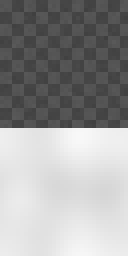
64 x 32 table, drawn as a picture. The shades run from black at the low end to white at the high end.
The table splits into 2 rows of 1 panel. Panel 1,1: low, checkered, faint in contrast. Panel 2,1: very high, smooth, faint in contrast.
